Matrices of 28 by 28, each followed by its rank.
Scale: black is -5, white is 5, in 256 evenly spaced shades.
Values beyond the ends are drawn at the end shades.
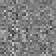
five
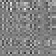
three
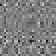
three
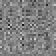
five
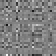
three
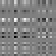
one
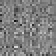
five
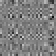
three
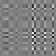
one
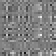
three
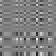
one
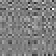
three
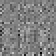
five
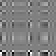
one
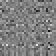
five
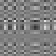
one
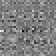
five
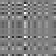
one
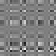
one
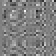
three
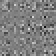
five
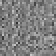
five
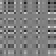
one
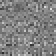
five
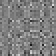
three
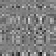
three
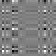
one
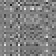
three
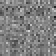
five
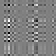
one
